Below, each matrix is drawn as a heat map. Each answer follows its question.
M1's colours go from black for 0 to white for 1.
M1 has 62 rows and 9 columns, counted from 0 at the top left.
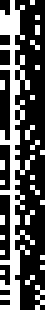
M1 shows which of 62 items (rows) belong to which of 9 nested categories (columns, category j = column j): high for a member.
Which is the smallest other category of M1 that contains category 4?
2
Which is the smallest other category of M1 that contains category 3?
2
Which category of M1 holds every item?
2
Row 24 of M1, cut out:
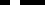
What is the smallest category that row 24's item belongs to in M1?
3
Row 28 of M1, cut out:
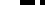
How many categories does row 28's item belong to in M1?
5
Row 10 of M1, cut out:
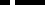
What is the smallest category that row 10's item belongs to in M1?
2
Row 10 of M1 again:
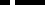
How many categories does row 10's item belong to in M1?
1
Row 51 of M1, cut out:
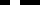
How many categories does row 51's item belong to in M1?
3
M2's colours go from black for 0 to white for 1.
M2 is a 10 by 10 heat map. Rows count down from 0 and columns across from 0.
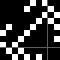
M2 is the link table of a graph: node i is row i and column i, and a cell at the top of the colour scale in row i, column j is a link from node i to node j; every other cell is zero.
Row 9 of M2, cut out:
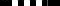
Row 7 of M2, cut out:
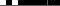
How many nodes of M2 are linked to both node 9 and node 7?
1
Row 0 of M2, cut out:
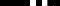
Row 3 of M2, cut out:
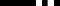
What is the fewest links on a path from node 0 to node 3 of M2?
5
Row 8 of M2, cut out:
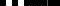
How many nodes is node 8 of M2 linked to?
2
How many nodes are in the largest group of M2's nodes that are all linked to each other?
2
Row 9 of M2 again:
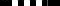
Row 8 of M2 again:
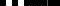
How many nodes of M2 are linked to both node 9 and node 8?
0
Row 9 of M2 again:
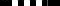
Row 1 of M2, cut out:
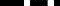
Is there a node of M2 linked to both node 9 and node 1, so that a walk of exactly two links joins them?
yes
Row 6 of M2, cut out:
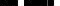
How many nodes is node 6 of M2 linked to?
2
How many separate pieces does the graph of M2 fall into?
1
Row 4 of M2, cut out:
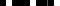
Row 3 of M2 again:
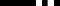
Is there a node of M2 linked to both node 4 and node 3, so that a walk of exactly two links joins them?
no
